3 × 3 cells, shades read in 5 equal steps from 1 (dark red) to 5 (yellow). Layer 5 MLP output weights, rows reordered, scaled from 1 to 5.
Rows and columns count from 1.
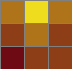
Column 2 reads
5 3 2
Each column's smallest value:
1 2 2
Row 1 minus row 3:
2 3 1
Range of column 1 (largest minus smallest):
2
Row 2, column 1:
2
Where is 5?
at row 1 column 2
